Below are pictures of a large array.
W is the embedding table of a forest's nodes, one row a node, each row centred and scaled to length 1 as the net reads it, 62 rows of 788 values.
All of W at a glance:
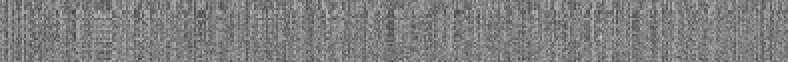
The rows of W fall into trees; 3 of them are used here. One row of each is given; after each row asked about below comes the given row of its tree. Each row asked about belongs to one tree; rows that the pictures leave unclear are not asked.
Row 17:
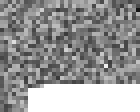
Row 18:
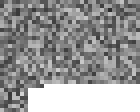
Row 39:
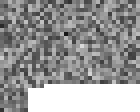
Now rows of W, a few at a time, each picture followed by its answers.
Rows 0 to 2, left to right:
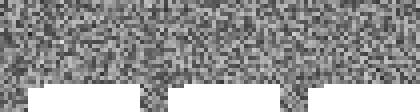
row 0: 39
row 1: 18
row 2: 18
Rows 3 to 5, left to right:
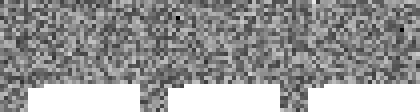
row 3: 18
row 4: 18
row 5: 18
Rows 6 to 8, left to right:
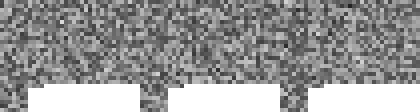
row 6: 18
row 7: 18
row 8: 18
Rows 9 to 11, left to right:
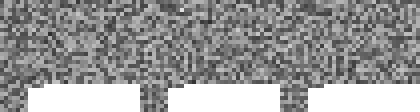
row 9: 18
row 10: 17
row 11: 17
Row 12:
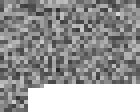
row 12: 17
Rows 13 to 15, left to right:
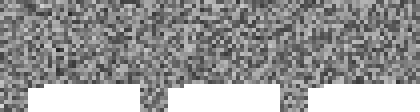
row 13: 17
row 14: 17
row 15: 17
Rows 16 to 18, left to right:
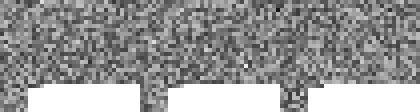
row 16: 17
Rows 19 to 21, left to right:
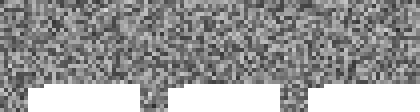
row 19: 18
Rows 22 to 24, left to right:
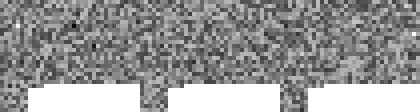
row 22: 17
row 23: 17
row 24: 39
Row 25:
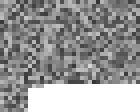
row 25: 17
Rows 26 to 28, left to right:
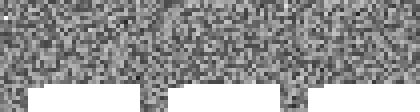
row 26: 39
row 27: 17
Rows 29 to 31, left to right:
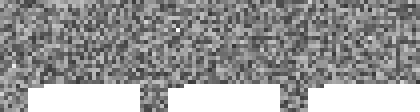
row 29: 17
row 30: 17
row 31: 18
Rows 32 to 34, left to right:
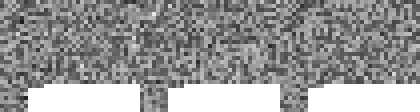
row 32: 17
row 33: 39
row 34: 17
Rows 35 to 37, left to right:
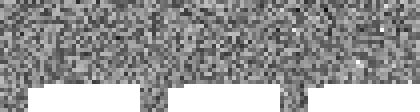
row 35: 17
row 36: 17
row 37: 39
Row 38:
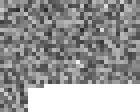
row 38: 39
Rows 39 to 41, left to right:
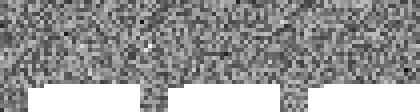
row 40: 17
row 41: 17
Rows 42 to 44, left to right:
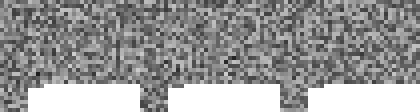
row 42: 18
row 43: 18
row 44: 17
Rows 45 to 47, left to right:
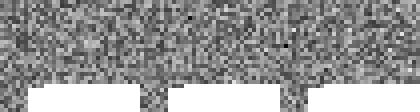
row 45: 18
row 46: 18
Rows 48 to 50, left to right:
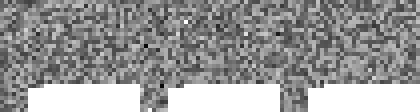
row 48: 17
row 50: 39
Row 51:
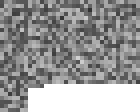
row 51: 18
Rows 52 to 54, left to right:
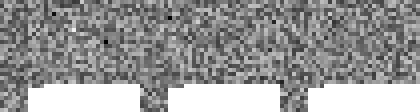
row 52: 18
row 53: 18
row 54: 18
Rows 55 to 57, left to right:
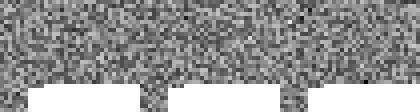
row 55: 17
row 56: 18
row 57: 17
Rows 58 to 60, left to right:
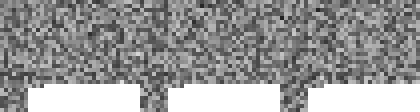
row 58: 18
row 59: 18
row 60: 18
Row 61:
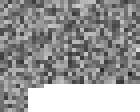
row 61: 17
